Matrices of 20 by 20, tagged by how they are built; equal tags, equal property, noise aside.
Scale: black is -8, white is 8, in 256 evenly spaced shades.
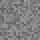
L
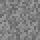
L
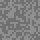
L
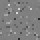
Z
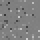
Z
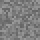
L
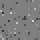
Z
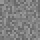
L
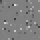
Z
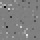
Z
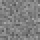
L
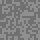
L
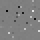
Z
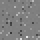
Z
